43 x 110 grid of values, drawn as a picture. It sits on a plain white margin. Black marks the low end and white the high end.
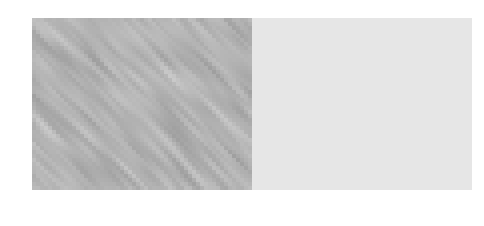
The table splits into one row of 2 panels. Panel 1,1: high, slanting down to the right, faint in contrast. Panel 1,2: very high, flat.
